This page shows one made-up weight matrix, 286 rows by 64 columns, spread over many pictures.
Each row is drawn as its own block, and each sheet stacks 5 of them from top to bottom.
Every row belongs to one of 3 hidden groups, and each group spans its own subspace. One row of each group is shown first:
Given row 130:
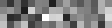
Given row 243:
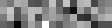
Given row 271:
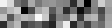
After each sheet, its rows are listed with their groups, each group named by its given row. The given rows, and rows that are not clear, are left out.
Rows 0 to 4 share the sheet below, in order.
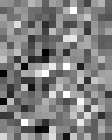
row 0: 243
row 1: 243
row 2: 271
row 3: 271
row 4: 271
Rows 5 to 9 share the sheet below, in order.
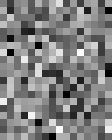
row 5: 271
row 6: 130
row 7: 130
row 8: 271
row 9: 130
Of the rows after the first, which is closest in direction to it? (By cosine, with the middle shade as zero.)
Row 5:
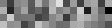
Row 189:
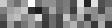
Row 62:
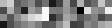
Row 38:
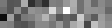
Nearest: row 38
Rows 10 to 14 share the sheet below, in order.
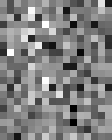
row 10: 243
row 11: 130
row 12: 243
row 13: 243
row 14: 243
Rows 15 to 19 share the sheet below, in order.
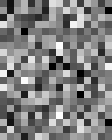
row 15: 271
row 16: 130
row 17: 271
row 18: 271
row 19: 271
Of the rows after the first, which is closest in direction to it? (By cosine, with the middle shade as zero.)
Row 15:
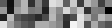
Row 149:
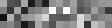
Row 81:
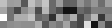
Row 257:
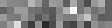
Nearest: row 149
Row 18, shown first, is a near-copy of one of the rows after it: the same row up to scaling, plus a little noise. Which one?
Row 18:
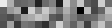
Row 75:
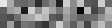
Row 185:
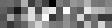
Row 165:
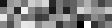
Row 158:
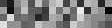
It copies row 75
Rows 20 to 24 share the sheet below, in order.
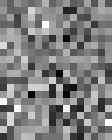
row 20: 243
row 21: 271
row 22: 130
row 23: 271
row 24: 271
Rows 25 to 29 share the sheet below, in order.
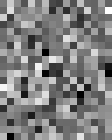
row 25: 271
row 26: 243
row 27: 130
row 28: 271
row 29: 130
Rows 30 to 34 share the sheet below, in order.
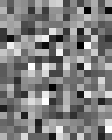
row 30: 271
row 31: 130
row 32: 271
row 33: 271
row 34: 130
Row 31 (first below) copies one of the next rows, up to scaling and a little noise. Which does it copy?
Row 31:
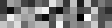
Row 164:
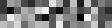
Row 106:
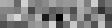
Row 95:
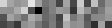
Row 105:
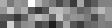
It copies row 164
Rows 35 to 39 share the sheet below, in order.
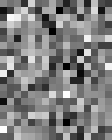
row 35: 130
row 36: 271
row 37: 271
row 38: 271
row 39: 271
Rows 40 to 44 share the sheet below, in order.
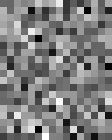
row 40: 271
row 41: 130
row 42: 271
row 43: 130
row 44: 243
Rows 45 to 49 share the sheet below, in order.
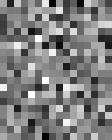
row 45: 243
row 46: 130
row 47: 243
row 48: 271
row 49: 243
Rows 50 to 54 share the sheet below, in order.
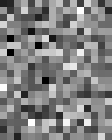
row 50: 271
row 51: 130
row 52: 243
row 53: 271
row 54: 271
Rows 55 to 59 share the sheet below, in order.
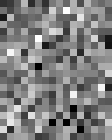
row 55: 271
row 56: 130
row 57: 130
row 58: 243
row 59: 271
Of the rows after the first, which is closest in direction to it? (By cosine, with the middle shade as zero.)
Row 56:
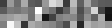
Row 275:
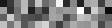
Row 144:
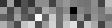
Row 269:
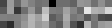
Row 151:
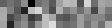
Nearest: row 275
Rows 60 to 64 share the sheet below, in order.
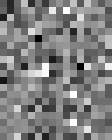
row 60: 271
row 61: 130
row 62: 271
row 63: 243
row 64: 243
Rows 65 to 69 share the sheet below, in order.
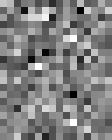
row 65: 271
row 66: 243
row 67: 130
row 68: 243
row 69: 243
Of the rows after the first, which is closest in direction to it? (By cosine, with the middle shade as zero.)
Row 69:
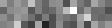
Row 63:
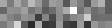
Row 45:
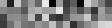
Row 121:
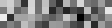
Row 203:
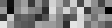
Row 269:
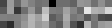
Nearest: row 63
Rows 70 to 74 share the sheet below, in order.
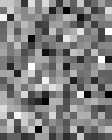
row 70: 271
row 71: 243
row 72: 243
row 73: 271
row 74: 243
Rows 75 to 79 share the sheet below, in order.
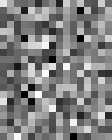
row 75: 271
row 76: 271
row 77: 271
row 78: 130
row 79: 243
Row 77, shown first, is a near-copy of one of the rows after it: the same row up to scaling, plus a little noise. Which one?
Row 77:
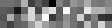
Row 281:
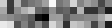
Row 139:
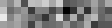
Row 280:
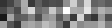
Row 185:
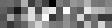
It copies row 185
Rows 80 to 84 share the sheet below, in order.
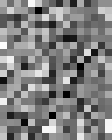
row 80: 130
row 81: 271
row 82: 271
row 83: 271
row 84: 130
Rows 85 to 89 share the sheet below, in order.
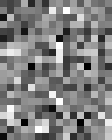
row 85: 271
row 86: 130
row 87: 271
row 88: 130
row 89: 271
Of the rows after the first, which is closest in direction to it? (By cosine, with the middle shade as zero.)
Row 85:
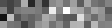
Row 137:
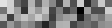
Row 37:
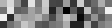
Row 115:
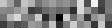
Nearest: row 115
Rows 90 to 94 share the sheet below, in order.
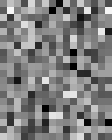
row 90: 271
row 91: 243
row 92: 243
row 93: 243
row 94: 271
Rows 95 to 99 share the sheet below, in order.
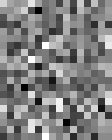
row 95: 130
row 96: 130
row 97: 130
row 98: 130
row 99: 243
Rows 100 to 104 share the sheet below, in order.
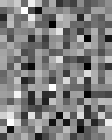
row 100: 130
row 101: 271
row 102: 271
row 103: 271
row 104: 271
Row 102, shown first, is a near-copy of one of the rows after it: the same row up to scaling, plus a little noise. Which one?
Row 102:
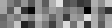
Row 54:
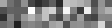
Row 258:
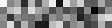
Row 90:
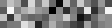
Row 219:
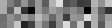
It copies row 219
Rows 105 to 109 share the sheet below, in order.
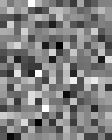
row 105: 130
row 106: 130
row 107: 243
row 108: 243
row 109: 130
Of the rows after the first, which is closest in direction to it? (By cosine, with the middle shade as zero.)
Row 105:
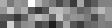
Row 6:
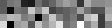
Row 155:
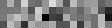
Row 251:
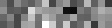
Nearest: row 251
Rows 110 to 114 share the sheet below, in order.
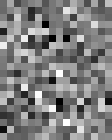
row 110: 243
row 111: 271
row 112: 130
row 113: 130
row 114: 271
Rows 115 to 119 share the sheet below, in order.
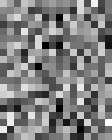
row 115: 130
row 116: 130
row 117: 130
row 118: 130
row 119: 271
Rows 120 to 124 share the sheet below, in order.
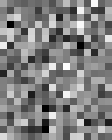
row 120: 130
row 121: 271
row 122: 271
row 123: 243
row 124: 271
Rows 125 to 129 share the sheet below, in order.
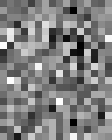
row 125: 243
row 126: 271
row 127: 130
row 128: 130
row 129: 243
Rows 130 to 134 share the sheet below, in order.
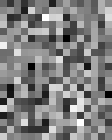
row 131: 271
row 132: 271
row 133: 271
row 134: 271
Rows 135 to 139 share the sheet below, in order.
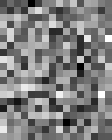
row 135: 130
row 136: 271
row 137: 271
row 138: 130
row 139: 271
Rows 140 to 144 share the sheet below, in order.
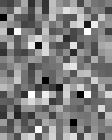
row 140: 271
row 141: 243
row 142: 243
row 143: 271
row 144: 243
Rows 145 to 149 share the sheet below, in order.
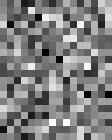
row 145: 130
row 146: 243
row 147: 271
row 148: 271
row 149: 271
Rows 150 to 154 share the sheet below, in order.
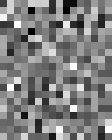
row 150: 271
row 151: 130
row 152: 243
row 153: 243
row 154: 130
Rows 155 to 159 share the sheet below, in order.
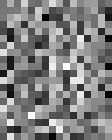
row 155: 130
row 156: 271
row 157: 271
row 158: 271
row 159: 130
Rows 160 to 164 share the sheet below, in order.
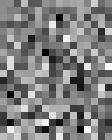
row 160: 130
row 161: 243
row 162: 271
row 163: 243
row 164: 130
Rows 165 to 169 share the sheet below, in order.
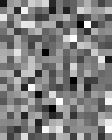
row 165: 271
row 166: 243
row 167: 243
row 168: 130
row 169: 130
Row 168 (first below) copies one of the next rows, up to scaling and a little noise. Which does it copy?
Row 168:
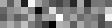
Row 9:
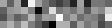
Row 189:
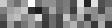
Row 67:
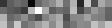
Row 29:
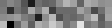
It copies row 9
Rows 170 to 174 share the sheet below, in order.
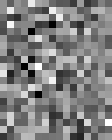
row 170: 130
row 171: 130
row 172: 130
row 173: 130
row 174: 271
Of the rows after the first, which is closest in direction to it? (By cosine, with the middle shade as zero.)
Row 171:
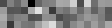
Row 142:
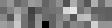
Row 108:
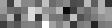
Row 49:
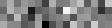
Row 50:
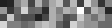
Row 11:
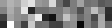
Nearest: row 50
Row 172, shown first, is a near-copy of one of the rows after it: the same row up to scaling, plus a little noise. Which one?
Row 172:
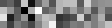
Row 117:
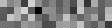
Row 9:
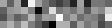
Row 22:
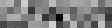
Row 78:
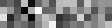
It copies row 78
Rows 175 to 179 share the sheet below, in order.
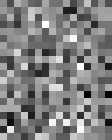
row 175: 243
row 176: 243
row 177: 271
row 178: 271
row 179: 271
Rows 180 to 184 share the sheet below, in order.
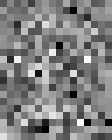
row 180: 243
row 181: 130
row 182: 243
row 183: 243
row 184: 271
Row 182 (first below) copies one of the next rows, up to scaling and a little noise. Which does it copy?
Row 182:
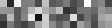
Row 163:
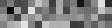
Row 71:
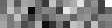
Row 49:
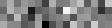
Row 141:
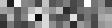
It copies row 141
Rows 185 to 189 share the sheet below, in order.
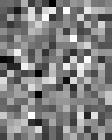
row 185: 271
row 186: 243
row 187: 271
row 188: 130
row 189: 130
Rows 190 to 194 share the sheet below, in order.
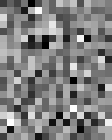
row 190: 130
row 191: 271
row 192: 243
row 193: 243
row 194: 271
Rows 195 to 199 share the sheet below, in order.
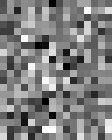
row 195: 271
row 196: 271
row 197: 243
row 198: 271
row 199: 130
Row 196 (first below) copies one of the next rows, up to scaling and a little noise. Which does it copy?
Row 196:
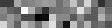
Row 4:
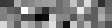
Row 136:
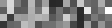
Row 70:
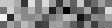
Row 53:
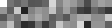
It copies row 4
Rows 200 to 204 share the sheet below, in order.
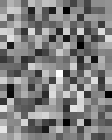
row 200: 271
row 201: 271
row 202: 130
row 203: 271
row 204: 271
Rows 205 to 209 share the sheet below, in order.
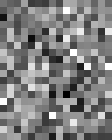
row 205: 271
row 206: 243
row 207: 271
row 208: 271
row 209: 243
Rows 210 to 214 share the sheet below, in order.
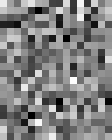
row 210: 130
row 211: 271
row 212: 243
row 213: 130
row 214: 130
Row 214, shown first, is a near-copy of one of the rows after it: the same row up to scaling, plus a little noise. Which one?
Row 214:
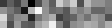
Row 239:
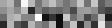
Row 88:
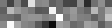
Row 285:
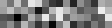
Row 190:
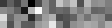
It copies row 190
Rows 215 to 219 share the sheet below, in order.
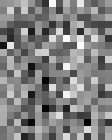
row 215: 243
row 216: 271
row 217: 243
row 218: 243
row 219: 271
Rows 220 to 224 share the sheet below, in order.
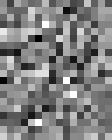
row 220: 243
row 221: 130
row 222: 271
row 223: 243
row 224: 130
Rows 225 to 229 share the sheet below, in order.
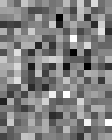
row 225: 130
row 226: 243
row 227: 271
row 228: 271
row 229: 271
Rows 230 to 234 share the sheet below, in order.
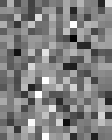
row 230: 243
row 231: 243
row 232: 243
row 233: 130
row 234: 243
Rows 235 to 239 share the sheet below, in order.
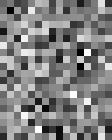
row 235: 243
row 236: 271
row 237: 271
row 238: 243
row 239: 130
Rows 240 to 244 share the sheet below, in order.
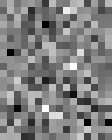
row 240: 243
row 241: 130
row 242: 243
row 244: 271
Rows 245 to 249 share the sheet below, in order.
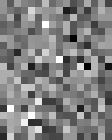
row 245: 243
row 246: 243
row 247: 271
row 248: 130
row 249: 130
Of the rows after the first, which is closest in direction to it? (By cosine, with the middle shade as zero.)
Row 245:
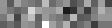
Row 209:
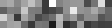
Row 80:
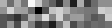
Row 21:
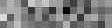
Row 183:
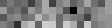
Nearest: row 183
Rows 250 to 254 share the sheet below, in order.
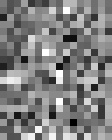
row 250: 271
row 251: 243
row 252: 130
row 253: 130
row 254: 243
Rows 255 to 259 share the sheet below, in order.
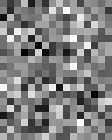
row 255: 271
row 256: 243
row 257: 243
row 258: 271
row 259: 271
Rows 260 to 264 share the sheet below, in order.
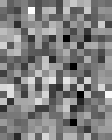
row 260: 271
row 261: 271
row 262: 243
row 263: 271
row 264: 243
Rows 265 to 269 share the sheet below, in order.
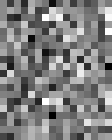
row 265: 130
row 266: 243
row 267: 271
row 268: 130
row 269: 271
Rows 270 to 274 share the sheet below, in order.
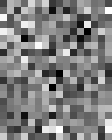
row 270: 271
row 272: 130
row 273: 243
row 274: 130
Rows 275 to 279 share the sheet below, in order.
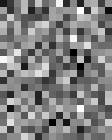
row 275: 271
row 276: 243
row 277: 271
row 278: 130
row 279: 271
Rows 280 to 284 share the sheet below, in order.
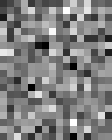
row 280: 271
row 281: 271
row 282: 243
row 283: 130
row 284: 243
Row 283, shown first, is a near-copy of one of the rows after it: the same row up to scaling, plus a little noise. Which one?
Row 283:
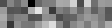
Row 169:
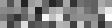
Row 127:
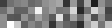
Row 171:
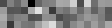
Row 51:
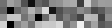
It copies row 171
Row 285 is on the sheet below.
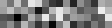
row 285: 130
